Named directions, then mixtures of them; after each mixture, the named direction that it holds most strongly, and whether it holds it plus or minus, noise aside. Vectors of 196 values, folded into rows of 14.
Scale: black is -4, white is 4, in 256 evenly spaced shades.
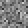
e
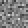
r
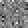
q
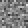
r, minus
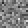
r, plus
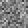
e, plus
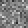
q, minus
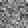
r, plus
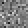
r, plus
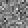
e, minus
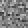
r, minus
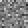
q, plus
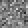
e, minus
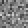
r, plus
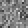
e, minus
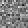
r, minus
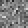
q, minus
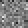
q, minus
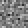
r, minus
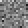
q, plus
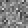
e, minus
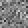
e, plus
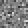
r, plus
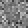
e, plus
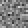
r, minus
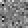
q, plus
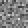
r, plus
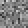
r, minus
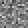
r, plus
